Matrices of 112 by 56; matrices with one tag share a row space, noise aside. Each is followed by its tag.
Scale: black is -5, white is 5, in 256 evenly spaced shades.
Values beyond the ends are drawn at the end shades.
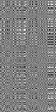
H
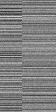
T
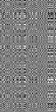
H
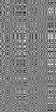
H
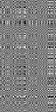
H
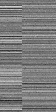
T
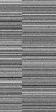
T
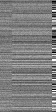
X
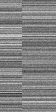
T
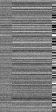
X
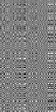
H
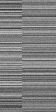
T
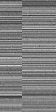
T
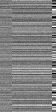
X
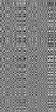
H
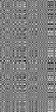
H
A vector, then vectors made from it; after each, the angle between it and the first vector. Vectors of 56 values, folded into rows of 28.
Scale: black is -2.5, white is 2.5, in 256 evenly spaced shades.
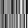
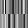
orthogonal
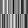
orthogonal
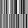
orthogonal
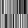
orthogonal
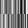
nearly opposite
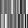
nearly opposite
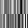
nearly opposite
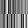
orthogonal
